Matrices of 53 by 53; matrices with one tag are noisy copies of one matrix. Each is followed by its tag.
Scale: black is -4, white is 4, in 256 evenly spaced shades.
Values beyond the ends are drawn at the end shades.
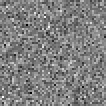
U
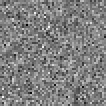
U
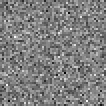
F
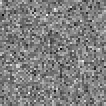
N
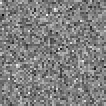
N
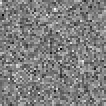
N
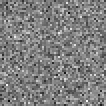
F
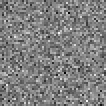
F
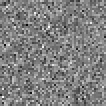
U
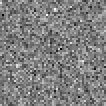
N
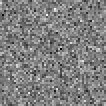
N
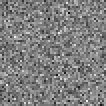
F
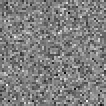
F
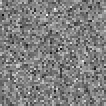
N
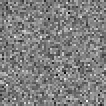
F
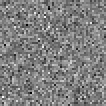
U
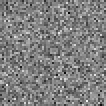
F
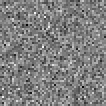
U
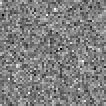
N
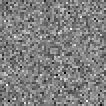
F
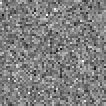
N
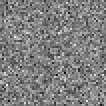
F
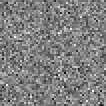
F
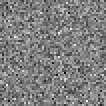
F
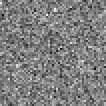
N
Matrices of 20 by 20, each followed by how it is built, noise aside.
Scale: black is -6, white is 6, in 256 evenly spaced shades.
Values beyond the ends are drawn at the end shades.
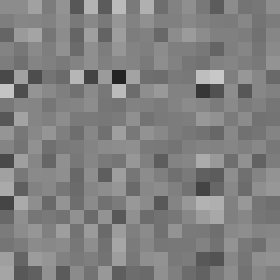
low rank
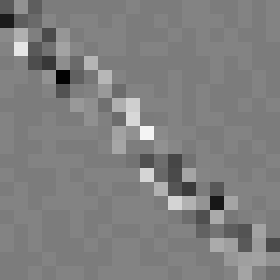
banded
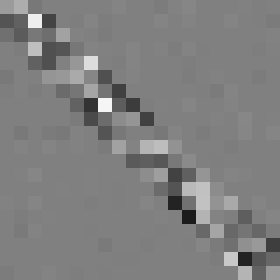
banded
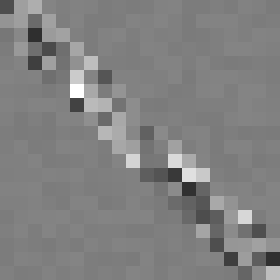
banded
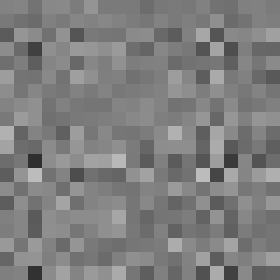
low rank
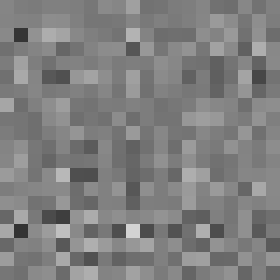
low rank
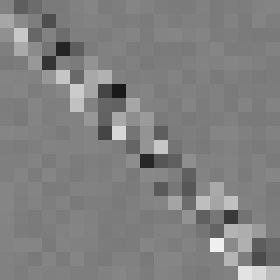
banded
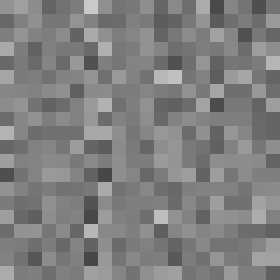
low rank
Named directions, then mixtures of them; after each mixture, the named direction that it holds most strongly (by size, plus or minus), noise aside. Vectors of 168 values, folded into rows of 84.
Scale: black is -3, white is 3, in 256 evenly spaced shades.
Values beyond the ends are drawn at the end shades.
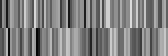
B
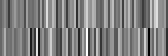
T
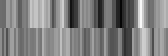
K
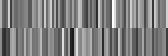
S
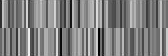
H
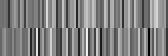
T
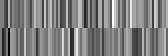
S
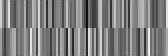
T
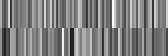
S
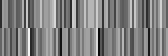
H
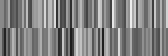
S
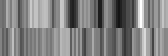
K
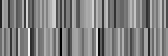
H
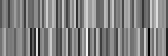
T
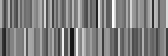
S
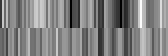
K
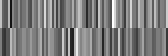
S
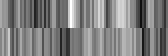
K
